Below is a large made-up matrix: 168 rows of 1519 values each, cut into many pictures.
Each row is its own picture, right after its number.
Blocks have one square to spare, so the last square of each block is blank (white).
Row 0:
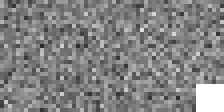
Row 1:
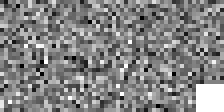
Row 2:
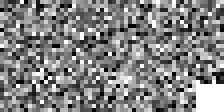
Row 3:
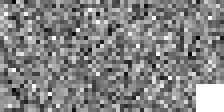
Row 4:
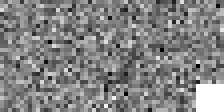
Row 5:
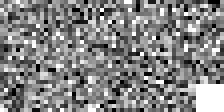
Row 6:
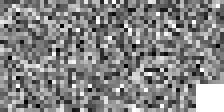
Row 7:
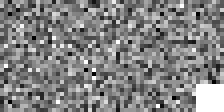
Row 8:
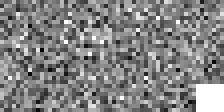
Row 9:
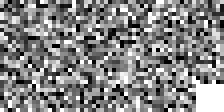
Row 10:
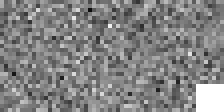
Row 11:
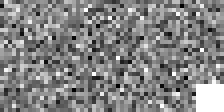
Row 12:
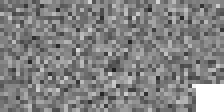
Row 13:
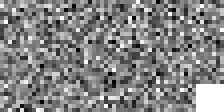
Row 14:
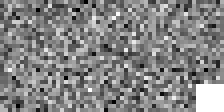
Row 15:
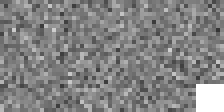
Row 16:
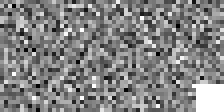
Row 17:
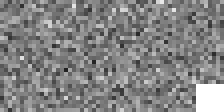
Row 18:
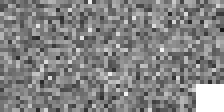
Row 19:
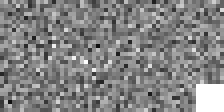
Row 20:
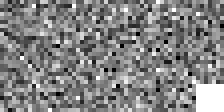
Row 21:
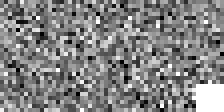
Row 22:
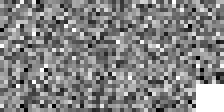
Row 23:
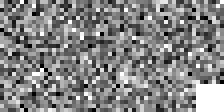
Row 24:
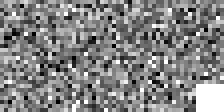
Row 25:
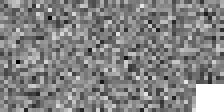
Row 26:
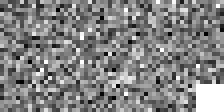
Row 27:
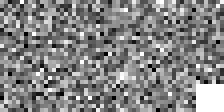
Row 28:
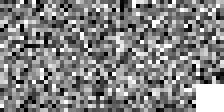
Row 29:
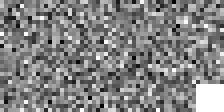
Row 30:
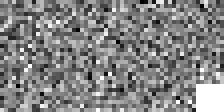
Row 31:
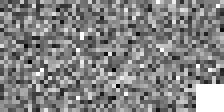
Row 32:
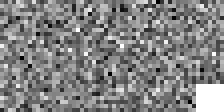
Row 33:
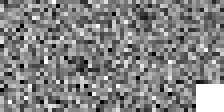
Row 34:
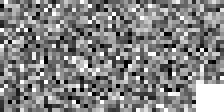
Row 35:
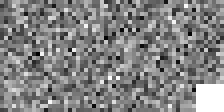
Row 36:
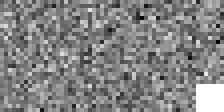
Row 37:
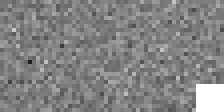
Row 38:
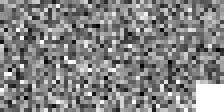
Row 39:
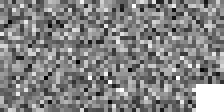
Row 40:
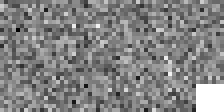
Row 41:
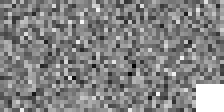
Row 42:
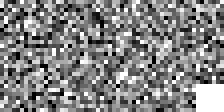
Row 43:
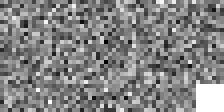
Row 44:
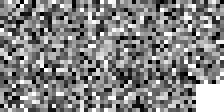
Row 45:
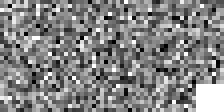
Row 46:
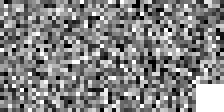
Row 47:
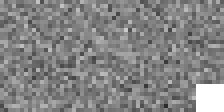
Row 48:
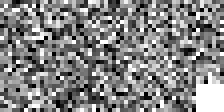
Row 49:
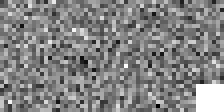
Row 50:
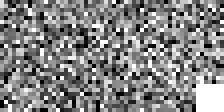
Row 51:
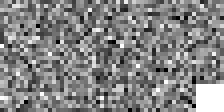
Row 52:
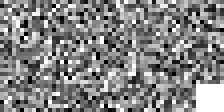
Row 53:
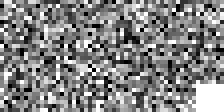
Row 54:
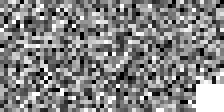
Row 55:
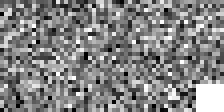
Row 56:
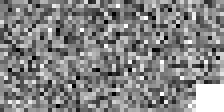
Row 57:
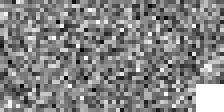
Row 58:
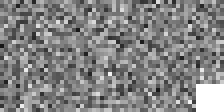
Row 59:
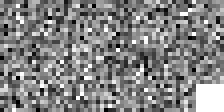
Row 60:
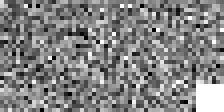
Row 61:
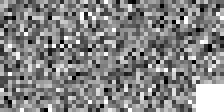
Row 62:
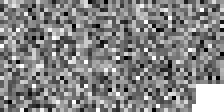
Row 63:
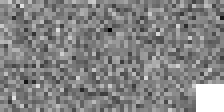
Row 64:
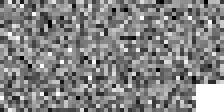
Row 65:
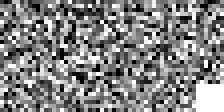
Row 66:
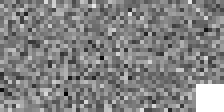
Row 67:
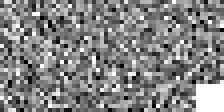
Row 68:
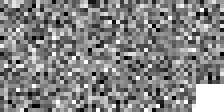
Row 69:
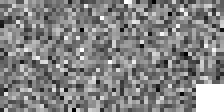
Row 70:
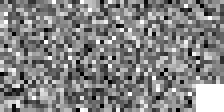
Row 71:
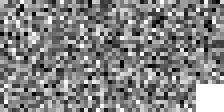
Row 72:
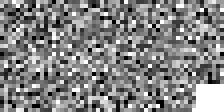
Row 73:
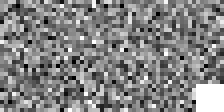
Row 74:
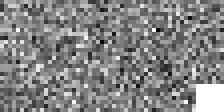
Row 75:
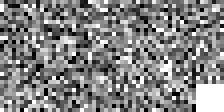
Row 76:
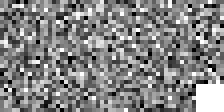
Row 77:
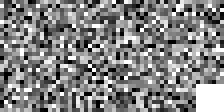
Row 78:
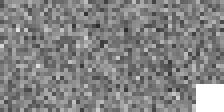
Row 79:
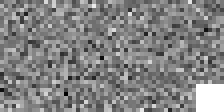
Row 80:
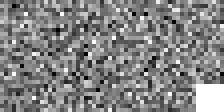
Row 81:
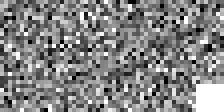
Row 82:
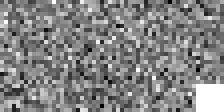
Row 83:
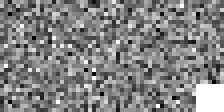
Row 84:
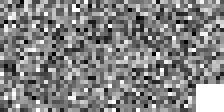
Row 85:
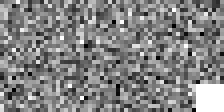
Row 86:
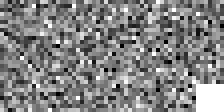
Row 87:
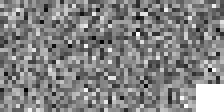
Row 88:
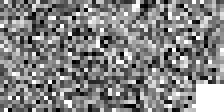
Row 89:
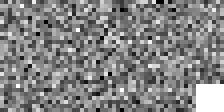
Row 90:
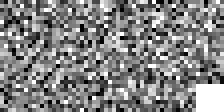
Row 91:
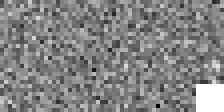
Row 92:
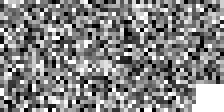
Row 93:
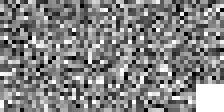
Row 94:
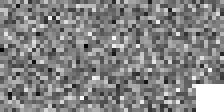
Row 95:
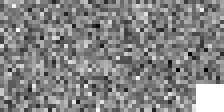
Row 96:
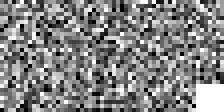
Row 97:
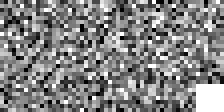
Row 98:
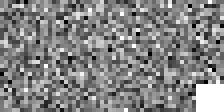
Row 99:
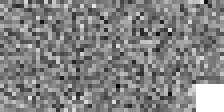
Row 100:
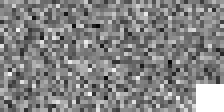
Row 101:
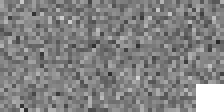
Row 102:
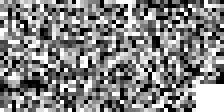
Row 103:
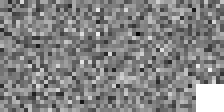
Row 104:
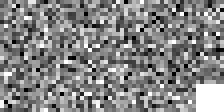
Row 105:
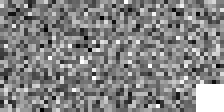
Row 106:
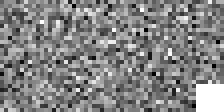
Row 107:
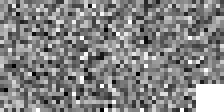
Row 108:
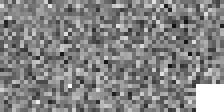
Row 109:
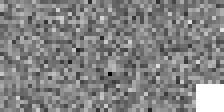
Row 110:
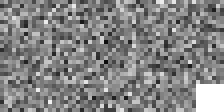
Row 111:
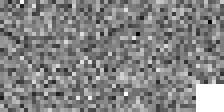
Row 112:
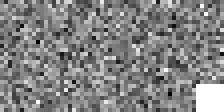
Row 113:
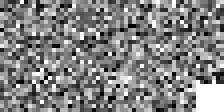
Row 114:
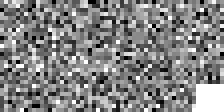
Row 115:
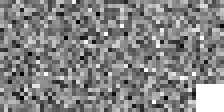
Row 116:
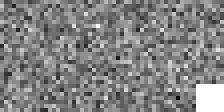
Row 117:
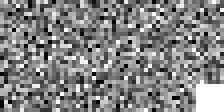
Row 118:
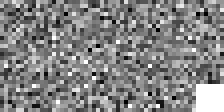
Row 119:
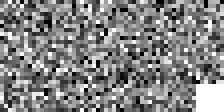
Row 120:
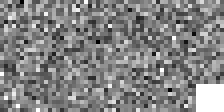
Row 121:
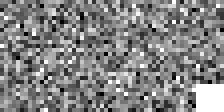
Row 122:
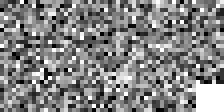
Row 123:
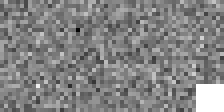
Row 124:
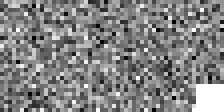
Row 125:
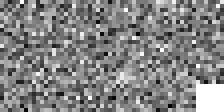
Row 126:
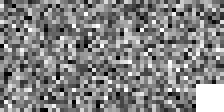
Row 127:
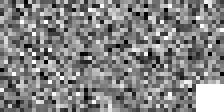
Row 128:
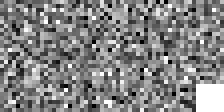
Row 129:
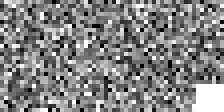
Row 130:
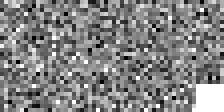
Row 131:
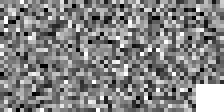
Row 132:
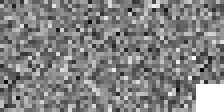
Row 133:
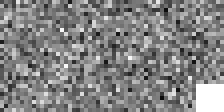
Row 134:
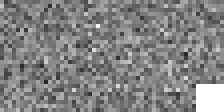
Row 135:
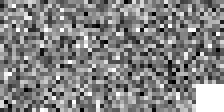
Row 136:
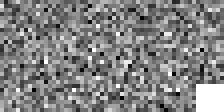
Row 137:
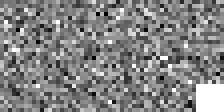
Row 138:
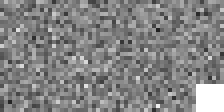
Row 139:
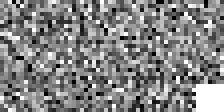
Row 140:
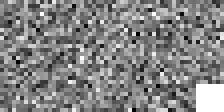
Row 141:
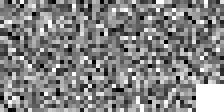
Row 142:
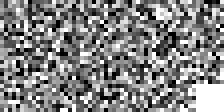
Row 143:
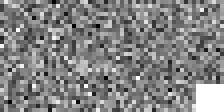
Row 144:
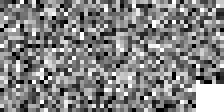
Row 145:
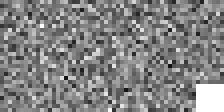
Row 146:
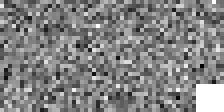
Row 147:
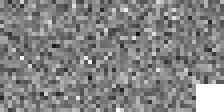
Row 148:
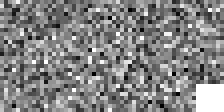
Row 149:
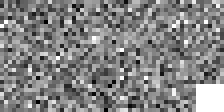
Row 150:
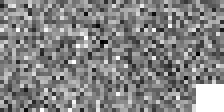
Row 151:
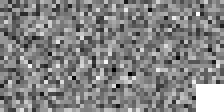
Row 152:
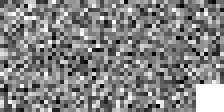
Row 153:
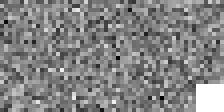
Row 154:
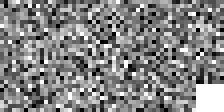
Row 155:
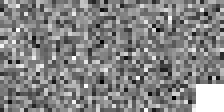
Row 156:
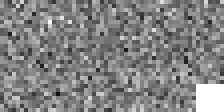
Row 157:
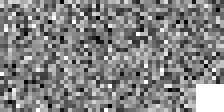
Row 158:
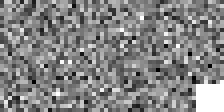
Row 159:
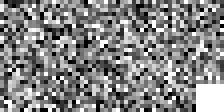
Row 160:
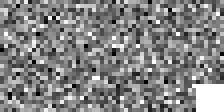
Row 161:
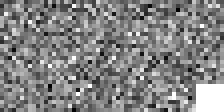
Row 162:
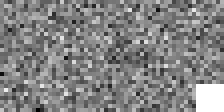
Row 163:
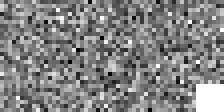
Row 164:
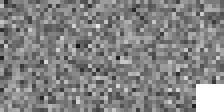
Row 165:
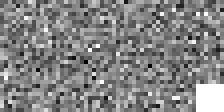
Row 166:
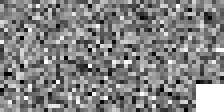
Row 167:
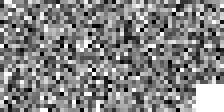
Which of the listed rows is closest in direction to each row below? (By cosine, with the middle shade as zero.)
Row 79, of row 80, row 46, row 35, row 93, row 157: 157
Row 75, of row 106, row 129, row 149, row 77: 77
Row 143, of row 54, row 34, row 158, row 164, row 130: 130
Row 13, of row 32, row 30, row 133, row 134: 32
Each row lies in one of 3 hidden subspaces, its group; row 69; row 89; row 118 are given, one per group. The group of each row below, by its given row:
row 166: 118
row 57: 69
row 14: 69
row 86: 89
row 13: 89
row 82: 69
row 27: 89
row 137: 69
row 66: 69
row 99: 69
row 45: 89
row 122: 89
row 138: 118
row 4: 89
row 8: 69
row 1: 118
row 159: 118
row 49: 118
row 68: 118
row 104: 118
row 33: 118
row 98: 69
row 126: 118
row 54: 89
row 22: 89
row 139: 89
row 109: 89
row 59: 69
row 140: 69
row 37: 89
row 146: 118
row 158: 89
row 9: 89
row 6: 69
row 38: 118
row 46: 69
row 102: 69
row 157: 69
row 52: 89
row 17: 89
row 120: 69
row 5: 69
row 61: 89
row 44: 89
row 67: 89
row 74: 118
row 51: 89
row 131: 89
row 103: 89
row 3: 69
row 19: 118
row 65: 69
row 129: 118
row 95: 118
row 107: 69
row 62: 118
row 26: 89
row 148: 118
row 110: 89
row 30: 89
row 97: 89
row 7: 118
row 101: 89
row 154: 118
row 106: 69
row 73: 69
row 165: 118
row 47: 69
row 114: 118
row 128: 69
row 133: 69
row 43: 89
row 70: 69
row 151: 89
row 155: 118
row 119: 89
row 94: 69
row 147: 89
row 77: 118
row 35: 69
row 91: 118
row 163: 89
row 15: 69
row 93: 118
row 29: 89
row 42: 89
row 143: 118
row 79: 69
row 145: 69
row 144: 89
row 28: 89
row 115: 69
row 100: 118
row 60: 118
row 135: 118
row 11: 118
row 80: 69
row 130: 118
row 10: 69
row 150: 118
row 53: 118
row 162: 69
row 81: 89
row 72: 118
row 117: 118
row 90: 89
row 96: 89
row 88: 69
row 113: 89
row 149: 69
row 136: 118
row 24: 69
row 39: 89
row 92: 118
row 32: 89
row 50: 118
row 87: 69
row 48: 118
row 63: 69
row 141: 89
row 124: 118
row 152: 118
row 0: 118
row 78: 118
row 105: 118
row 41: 89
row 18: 89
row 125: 89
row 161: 69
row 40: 118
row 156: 89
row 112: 69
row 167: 118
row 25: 118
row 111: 89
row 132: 69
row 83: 118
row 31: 89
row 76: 69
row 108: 69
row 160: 69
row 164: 118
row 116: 118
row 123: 69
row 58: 89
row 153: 69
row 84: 69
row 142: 69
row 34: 118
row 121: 89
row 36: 69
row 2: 89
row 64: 89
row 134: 118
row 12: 89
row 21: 69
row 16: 69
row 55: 69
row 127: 69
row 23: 89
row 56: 69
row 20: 89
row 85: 69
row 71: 89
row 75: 118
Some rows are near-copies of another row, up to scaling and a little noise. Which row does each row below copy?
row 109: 163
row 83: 7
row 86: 20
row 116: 126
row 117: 19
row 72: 118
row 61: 81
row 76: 98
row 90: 97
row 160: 94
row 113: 2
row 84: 120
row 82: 70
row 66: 79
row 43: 110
